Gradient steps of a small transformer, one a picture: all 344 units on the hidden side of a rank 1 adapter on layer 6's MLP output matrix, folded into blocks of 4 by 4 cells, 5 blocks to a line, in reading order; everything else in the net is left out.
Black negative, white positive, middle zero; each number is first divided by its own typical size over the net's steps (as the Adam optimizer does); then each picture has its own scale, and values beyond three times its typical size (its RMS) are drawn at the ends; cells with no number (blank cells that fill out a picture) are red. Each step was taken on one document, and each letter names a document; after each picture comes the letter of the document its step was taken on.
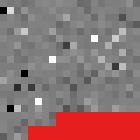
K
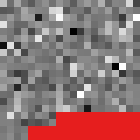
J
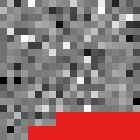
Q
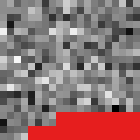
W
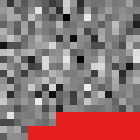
W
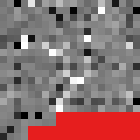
Q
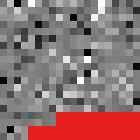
Q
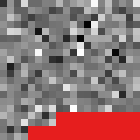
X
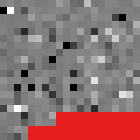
K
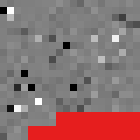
K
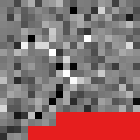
Q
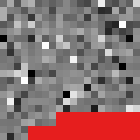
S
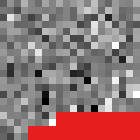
X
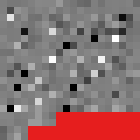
K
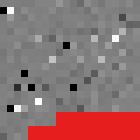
K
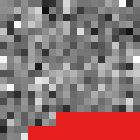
W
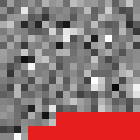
X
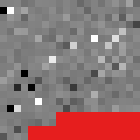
K
